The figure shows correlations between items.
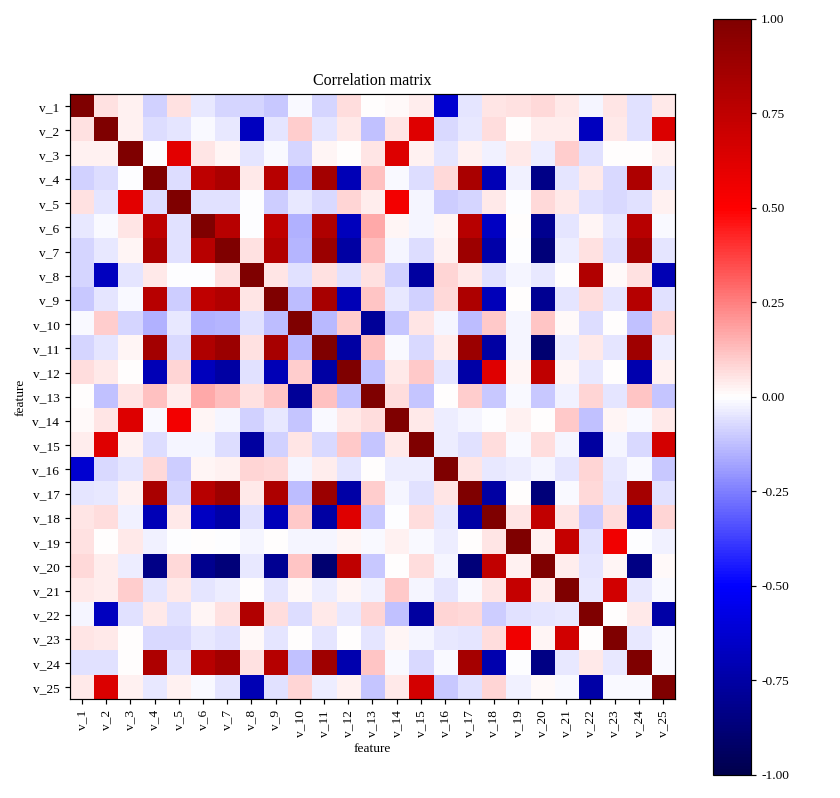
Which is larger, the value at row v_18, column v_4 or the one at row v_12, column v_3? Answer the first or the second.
the second
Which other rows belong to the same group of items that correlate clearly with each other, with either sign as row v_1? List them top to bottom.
v_16
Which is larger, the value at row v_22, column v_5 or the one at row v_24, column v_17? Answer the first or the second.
the second
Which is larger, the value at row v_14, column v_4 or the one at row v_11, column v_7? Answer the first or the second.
the second
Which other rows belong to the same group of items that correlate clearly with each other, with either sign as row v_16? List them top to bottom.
v_1
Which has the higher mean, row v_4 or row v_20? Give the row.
v_4
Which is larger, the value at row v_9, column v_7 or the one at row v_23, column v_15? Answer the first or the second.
the first
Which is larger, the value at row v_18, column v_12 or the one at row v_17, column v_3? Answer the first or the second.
the first
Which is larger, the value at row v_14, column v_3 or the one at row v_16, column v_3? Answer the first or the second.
the first
